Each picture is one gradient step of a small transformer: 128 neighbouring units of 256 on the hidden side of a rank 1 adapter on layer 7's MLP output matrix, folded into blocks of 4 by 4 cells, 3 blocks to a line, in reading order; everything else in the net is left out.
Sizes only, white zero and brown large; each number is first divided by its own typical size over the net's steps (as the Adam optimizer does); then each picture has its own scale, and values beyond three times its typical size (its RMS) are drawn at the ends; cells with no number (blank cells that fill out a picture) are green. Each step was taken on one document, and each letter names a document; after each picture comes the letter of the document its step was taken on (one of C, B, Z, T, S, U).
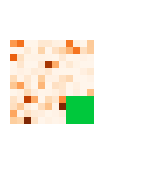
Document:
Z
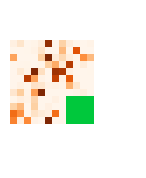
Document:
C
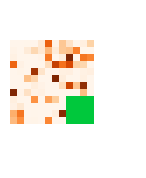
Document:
C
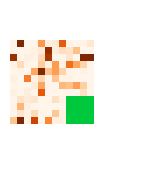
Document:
C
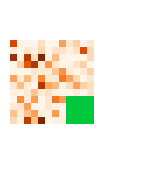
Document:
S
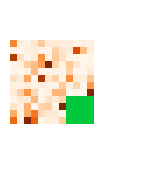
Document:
Z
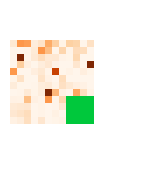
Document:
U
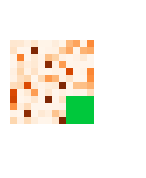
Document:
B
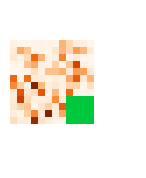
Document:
S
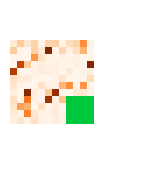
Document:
U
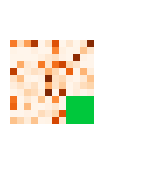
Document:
B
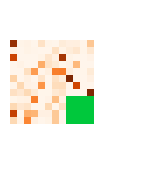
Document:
Z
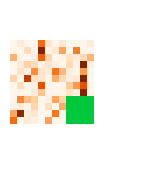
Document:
C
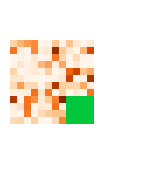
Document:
B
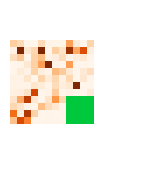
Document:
Z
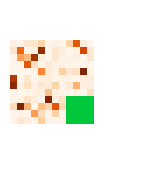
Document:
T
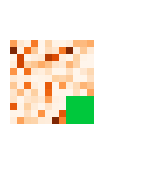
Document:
B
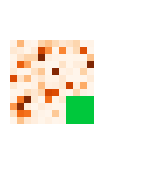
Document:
U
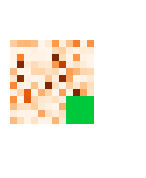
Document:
B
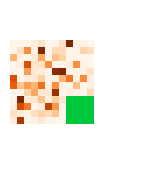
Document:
S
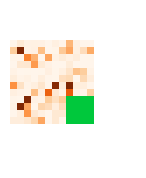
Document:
T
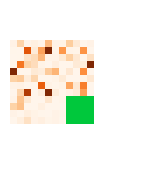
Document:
U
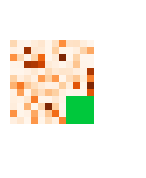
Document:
S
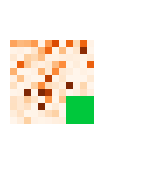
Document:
U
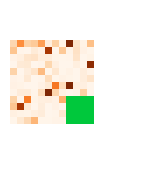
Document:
U
